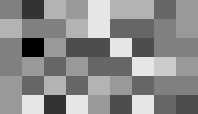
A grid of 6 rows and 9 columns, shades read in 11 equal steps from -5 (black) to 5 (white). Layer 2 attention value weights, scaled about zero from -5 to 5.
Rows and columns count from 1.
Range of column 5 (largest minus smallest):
6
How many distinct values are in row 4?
5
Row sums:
8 7 -6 7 3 6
